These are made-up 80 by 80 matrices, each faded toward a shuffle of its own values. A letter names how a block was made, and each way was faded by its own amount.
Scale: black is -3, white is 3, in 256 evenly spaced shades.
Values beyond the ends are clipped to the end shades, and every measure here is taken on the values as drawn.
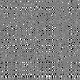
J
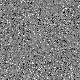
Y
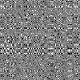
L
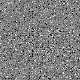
Y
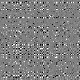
J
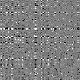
J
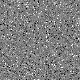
Y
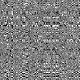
L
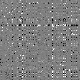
J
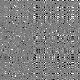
J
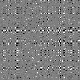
J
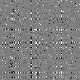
J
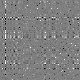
J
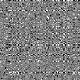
L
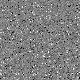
Y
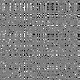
J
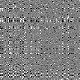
J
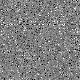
Y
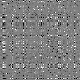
J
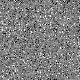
Y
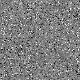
Y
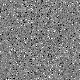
Y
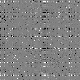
J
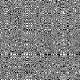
L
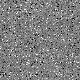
Y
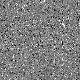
Y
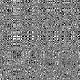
L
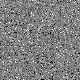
Y
